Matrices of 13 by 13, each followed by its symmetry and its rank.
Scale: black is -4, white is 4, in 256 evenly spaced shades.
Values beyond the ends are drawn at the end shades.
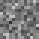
neither, full rank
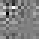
antisymmetric, rank two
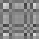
symmetric, rank one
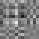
antisymmetric, rank two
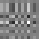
neither, rank one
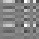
neither, rank one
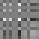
symmetric, rank one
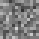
neither, full rank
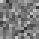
neither, full rank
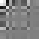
symmetric, rank one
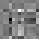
antisymmetric, rank two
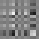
symmetric, rank one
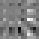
antisymmetric, rank two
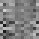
neither, rank two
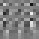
neither, rank two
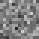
neither, full rank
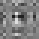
antisymmetric, rank two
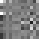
neither, rank two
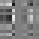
neither, rank one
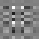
neither, rank one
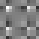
symmetric, rank one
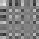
symmetric, rank one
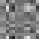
neither, rank two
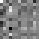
neither, rank two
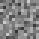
neither, full rank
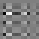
neither, rank one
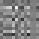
neither, rank two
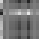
neither, rank one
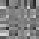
antisymmetric, rank two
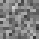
neither, full rank
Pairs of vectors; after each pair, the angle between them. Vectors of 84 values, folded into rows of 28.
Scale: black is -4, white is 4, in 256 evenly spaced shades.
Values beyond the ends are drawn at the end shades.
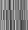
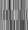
nearly parallel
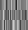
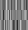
nearly opposite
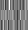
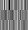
nearly opposite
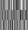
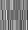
partly aligned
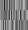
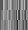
orthogonal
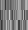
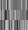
orthogonal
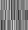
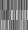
partly opposed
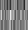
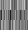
nearly opposite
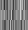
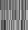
partly aligned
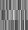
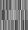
nearly parallel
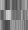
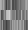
nearly parallel
